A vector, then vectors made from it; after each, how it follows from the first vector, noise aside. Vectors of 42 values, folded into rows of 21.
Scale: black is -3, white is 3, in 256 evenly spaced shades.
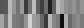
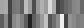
negated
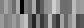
reversed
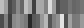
negated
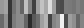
negated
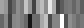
negated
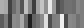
negated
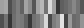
negated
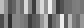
negated
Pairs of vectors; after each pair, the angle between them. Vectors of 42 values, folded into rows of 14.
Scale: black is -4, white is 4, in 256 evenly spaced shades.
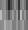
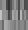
nearly parallel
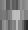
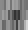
nearly opposite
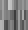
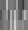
partly opposed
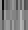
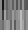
nearly parallel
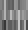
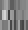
partly aligned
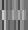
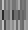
nearly opposite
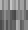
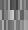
partly opposed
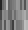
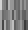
nearly opposite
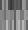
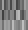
partly aligned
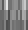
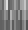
nearly parallel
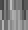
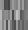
orthogonal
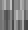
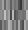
partly opposed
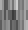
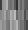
nearly opposite
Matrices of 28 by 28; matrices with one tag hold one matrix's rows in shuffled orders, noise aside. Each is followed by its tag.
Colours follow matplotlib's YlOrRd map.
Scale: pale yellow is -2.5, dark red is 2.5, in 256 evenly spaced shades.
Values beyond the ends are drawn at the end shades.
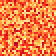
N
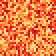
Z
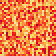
Z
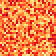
Z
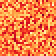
N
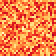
Z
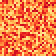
N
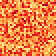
N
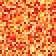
Z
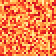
Z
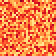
Z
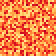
N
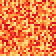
Z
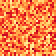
Z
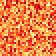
Z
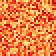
Z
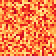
N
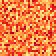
Z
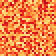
N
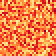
Z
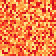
Z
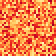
Z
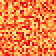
N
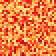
N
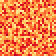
N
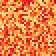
N
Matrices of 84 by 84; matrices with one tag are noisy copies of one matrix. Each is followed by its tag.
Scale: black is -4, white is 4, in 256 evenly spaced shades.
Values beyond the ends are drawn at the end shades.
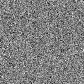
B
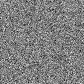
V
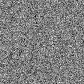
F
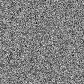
F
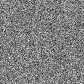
V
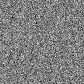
F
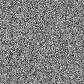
F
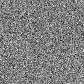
B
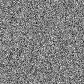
F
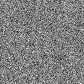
V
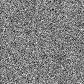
V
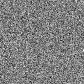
B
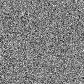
B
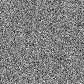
V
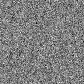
F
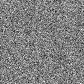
V
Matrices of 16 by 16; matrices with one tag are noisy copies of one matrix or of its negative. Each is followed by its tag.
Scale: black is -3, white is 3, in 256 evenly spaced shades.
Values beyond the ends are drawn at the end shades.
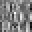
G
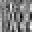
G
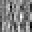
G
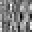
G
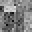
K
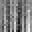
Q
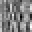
G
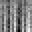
Q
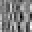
G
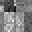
K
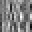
G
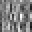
G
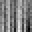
Q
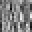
G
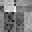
K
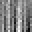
Q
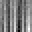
Q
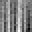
Q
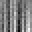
Q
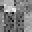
K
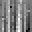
Q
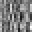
G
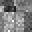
K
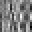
G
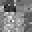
K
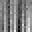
Q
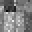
K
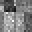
K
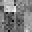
K
